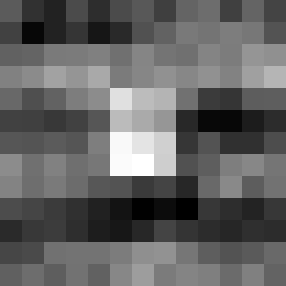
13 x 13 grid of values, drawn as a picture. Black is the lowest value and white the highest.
Stripes running across repeat 3 times from top to bottom. On average the colour sits 40% of the way up the scale. No overall slope runs across the table. An odd patch, higher than its surroundings, sits in the centre. The centre is the ninth with the highest average. The centre is the roughest part.
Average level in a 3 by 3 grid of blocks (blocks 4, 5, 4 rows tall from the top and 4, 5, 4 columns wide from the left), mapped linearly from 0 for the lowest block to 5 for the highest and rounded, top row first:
1 2 3
2 5 0
0 0 0
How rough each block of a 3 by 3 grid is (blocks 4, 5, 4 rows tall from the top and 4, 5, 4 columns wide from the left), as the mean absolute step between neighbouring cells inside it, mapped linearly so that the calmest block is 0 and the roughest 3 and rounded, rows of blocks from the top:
1 1 0
0 3 1
0 1 0
